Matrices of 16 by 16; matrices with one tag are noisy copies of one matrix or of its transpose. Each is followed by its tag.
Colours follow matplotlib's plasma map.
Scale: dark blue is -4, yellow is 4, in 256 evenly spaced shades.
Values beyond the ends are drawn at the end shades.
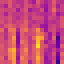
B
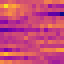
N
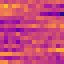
N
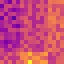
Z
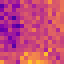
Z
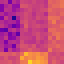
Z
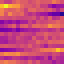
N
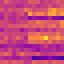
B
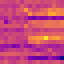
B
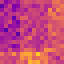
Z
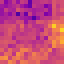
Z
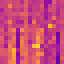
B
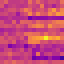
B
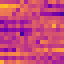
N
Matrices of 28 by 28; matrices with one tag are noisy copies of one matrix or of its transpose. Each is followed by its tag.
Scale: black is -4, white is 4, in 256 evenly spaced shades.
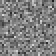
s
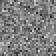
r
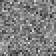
r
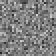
s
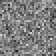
r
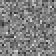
s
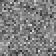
r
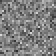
r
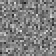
s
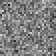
r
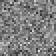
r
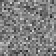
r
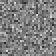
s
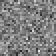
r
